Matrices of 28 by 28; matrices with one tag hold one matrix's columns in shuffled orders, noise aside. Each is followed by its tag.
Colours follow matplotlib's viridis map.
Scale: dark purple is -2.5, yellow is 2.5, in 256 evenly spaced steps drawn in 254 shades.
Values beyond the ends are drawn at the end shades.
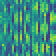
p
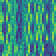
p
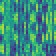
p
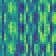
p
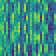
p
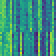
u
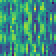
p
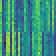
u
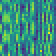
p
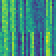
u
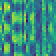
p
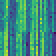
u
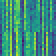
u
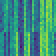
u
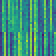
u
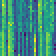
u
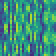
p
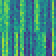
u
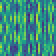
p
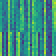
u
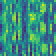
p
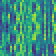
p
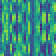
p
